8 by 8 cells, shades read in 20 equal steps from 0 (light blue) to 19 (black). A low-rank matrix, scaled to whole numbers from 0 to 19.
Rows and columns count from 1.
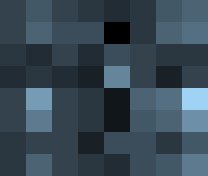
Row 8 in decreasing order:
15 14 14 13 12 11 10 8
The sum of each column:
109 86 105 115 114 99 95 71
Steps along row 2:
down up same up down down down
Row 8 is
14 10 13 14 15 12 11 8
